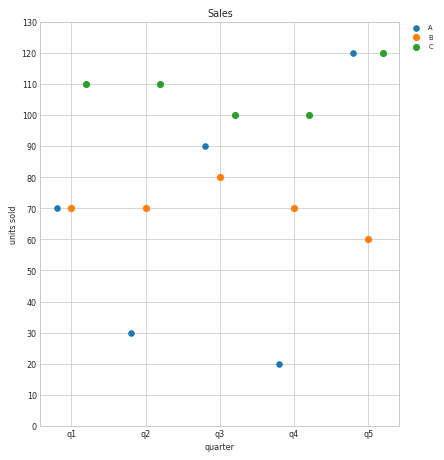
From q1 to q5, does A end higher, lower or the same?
higher
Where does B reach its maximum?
q3
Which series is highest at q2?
C
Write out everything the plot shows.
Title: Sales
x-axis: quarter, ticks q1 q2 q3 q4 q5
y-axis: units sold, ticks 0 10 20 30 40 50 60 70 80 90 100 110 120 130
Legend: A, B, C
Values:
A: 70 30 90 20 120
B: 70 70 80 70 60
C: 110 110 100 100 120
